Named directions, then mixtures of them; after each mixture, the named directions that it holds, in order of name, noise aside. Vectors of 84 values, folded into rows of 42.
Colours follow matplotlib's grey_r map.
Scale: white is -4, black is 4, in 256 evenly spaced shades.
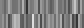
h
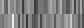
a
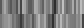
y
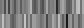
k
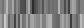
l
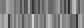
h, l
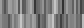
y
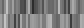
l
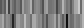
a, k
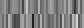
h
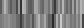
y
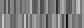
k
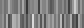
h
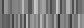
a, k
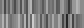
h, k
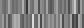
h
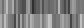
l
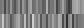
h, k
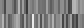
h, k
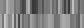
a, l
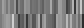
a, y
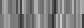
y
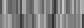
y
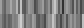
y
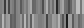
k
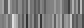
a, h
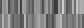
k, y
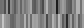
k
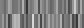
h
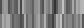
k, y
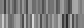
h, k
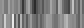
a, l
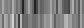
a, l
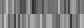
l
